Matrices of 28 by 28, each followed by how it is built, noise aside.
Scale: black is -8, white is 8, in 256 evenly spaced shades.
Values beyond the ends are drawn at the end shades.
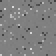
sparse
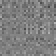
low rank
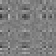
low rank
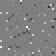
sparse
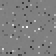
sparse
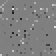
sparse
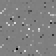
sparse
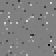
sparse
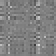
low rank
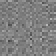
low rank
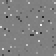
sparse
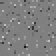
sparse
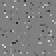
sparse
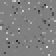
sparse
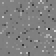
sparse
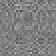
low rank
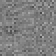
low rank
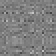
low rank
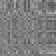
low rank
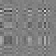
low rank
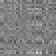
low rank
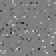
sparse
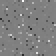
sparse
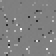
sparse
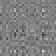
low rank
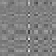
low rank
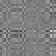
low rank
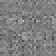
low rank
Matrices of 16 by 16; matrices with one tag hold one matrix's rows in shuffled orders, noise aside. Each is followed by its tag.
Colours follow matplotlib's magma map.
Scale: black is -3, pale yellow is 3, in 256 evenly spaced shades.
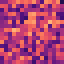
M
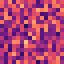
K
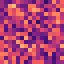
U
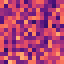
U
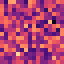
U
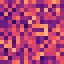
K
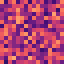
U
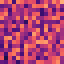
K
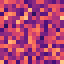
U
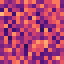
K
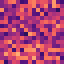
M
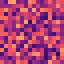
U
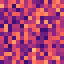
K
